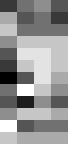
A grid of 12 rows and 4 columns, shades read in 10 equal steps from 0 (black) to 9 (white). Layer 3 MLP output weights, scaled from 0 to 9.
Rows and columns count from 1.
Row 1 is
2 4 5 3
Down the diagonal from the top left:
2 3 4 7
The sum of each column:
53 62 73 60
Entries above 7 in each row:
0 0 0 0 2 1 1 1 0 0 1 0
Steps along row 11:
down up same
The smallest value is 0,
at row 7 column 1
